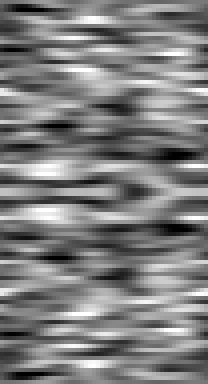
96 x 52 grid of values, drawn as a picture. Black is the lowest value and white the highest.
The grain runs across in streaks. It is mirror symmetric from top to bottom. The values follow a bell shape.
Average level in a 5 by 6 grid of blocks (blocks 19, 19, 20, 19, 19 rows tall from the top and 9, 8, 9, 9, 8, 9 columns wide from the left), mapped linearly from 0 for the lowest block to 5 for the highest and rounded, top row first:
034233 | 222143 | 353221 | 222143 | 034233
